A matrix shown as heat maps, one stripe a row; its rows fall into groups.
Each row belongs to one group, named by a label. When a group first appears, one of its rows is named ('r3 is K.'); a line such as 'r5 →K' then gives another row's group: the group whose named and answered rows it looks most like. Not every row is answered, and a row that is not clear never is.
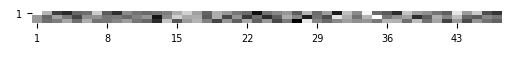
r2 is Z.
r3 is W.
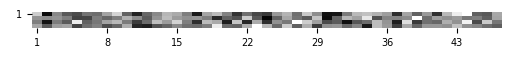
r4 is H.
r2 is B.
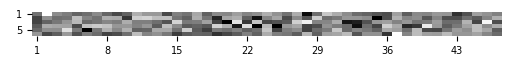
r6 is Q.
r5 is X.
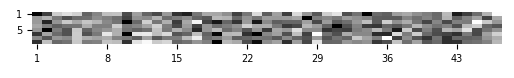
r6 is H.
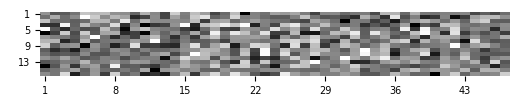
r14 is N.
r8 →Q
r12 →Z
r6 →N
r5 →Q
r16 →N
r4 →N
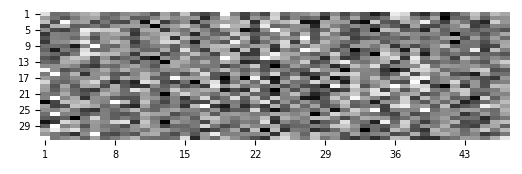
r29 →W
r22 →W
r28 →Z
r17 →B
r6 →H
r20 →B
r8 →H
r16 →W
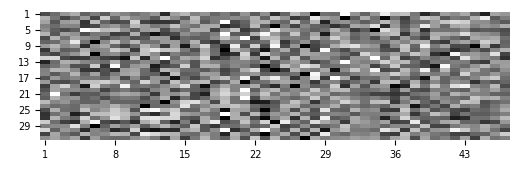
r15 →B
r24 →N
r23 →Z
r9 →W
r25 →H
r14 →N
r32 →W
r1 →Z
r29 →X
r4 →B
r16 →W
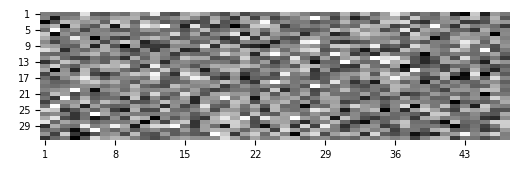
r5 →W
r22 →N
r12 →Z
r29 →H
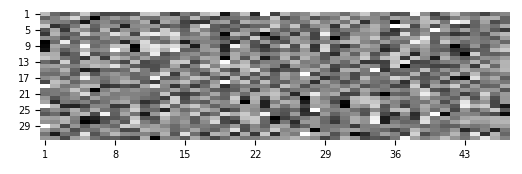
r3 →Q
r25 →W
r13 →N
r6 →H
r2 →X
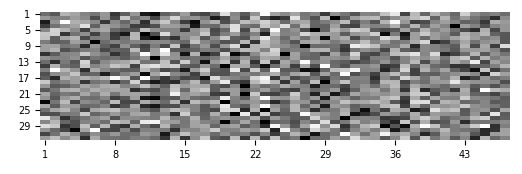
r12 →Q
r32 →W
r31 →Z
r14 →H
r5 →W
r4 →H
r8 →X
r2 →B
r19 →B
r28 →H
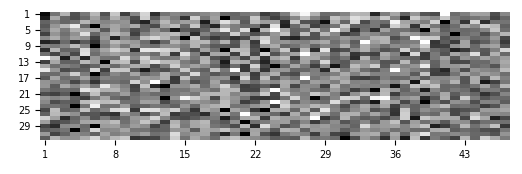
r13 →H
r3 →N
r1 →N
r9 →X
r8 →X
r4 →X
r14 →B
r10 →H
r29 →X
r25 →H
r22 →Z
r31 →B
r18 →Q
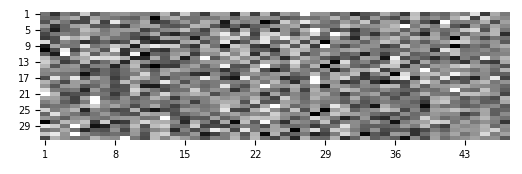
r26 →W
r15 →B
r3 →N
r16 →Q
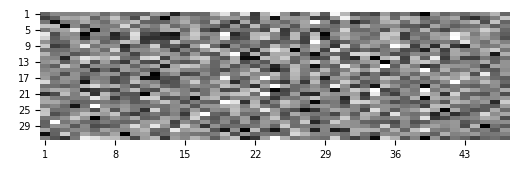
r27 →X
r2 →Z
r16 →Q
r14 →Z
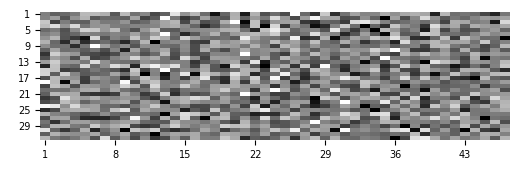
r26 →Z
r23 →Z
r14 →H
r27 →Q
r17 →W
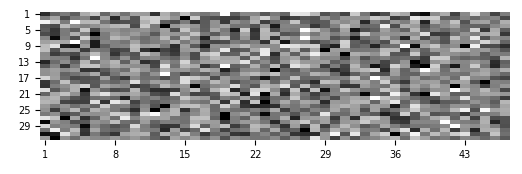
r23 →N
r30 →W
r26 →H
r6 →X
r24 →Z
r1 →N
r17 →Z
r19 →H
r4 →Z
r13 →N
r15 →B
